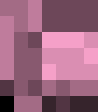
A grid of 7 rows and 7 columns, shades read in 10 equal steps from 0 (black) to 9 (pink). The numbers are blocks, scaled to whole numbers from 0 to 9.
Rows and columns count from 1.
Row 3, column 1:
7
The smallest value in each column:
0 5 4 2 3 2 2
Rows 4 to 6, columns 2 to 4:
5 5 8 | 5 5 9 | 5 4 6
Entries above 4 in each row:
3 3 6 7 7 5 2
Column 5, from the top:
4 4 9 8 8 5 3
